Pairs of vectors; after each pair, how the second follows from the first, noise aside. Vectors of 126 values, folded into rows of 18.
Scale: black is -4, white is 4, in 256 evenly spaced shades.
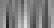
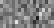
shuffled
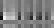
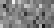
shuffled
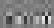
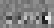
sign-scrambled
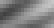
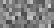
shuffled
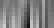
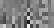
sign-scrambled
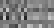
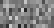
shuffled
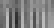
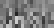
sign-scrambled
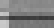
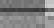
reversed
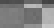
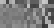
sign-scrambled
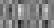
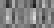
reversed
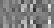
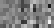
sign-scrambled
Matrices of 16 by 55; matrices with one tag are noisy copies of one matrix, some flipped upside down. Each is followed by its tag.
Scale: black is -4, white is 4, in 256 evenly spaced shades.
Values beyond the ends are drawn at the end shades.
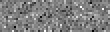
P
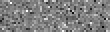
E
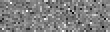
E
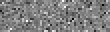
E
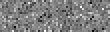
P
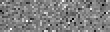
E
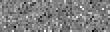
P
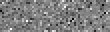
E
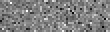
E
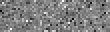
E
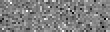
E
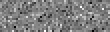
P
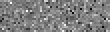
E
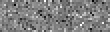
P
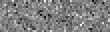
P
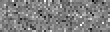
P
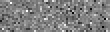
E
